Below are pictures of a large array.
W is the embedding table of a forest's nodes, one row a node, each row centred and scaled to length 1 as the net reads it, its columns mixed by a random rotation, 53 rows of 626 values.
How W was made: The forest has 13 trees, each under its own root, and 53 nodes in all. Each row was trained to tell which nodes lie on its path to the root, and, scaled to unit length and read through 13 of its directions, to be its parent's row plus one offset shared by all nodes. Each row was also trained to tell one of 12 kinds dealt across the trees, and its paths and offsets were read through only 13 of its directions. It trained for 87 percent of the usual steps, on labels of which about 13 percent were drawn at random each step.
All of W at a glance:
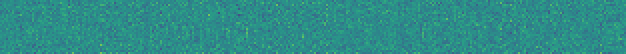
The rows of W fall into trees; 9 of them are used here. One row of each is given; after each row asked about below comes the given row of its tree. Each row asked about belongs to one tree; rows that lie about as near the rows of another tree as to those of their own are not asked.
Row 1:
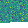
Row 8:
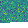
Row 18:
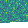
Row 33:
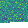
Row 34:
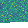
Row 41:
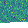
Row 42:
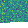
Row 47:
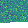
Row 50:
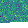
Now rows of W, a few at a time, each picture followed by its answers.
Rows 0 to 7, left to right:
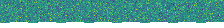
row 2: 47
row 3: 33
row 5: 18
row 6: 34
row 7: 42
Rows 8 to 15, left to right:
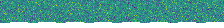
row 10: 33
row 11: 41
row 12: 41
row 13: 50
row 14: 18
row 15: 42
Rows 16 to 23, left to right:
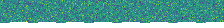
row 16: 50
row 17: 8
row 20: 18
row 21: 8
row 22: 41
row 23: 50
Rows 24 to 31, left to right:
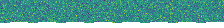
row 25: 47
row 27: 47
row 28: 1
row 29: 34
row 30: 42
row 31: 34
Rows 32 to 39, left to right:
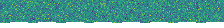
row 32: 34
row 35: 18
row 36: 34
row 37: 42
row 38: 47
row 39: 34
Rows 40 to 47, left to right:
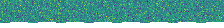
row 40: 42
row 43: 50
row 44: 18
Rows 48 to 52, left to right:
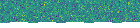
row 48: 41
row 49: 33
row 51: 8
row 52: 18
